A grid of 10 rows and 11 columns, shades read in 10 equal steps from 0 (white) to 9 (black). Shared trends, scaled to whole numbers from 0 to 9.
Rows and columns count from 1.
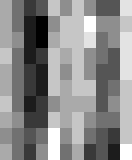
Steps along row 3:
up up up down down same down up down down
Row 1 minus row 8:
0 1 0 -1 0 1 0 0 1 1 -1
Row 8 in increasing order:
2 2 2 3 3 4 4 5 5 7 7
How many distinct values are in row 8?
5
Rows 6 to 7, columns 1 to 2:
3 5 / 2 5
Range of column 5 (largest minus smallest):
4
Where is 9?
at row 2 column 4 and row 3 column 4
